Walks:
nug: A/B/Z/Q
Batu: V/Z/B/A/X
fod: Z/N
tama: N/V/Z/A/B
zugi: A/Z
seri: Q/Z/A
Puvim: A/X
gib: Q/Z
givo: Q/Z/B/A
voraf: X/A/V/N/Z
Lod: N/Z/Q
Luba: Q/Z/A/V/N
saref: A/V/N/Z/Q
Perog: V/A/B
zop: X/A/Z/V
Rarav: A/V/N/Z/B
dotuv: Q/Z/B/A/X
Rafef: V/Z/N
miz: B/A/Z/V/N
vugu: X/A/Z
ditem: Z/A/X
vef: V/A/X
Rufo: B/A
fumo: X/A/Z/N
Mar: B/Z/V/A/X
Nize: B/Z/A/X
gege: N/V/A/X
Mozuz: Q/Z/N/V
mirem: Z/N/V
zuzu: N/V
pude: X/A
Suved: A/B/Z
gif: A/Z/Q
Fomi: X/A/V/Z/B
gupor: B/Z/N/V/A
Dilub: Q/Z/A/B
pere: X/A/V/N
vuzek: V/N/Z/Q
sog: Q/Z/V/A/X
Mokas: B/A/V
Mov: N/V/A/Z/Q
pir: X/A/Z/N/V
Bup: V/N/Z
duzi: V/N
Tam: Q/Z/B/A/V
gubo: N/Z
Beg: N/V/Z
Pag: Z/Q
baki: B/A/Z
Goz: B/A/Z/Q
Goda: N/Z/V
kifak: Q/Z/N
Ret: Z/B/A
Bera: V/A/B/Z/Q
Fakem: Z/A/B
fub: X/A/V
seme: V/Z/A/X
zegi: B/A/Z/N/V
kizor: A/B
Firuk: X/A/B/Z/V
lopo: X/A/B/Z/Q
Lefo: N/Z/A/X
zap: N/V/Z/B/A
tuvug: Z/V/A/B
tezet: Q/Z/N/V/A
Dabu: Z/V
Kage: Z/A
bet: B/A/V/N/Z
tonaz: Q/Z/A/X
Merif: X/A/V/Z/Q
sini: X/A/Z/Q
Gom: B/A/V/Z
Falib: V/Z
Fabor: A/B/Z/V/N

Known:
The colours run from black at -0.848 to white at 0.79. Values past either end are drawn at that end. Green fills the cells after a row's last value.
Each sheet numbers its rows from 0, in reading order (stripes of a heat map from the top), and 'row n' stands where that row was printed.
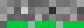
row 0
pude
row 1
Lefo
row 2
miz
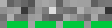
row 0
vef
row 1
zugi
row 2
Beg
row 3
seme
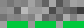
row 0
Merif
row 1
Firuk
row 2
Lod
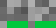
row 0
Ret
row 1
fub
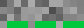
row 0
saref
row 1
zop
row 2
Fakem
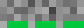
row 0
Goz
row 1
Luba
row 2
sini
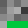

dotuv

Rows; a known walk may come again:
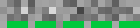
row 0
vugu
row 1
zugi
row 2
zop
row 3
Goz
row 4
Beg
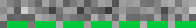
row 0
pude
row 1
vuzek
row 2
Nize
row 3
Lod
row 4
Fabor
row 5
miz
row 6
baki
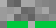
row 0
fub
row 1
Fakem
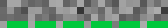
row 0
Ret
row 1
fumo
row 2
zegi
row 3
saref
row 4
seri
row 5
dotuv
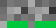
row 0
sog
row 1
vef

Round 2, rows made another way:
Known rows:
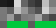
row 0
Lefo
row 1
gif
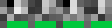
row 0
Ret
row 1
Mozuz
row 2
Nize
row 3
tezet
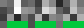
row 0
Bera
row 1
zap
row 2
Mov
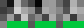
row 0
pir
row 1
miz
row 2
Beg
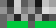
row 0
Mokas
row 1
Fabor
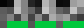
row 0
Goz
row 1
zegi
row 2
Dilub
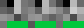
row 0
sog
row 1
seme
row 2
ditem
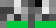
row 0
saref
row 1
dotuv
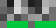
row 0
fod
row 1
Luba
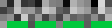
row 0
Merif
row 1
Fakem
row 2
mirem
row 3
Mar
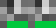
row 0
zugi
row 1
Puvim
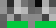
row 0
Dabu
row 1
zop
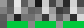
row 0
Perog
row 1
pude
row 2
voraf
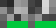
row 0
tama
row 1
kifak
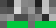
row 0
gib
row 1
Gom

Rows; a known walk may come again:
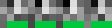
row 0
Puvim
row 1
Batu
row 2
Nize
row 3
vugu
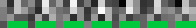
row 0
Falib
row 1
gupor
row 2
vef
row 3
lopo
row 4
dotuv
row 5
Lod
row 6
ditem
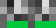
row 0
kizor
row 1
gubo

